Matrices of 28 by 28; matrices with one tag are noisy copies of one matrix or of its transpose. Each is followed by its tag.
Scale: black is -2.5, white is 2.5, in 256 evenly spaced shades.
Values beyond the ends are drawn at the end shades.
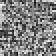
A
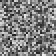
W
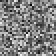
W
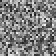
W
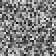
W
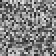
W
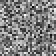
W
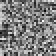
A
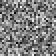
W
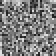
A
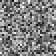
W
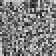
A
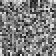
A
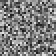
W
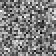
W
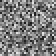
W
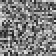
A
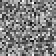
W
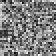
A
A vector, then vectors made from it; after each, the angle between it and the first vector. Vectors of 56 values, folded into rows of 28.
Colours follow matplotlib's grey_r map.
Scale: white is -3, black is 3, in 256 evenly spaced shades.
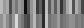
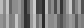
nearly parallel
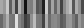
nearly parallel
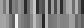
nearly parallel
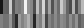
nearly opposite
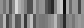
orthogonal
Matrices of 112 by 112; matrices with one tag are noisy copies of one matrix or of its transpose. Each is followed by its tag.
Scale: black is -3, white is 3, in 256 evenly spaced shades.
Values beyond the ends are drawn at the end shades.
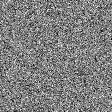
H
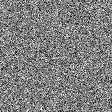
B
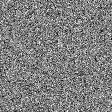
H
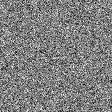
B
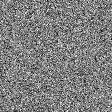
H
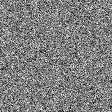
B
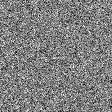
B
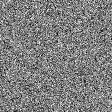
H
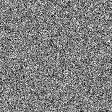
B
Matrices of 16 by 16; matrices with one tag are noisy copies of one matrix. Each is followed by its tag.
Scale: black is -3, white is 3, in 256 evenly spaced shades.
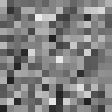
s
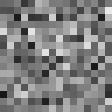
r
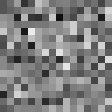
r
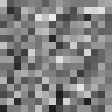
s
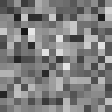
r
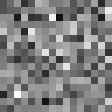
r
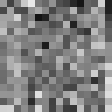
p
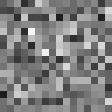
r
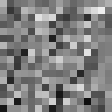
s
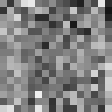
p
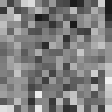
p
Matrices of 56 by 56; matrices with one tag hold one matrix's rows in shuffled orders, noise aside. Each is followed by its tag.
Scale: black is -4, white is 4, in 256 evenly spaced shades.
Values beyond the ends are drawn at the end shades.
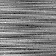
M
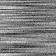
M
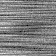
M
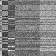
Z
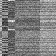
Z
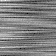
M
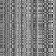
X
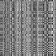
X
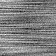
M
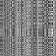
X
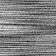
M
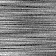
M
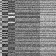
Z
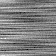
M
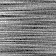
M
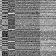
Z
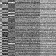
Z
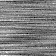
M
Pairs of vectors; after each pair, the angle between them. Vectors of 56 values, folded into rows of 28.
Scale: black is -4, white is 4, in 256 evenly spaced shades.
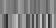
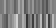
nearly parallel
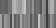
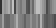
orthogonal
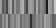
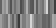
nearly opposite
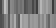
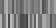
orthogonal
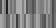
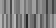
orthogonal
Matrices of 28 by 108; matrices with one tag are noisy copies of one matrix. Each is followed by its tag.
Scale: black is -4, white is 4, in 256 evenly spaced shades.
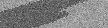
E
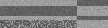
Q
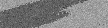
E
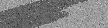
E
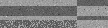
Q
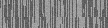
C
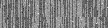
C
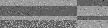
Q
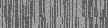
C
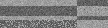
Q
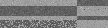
Q
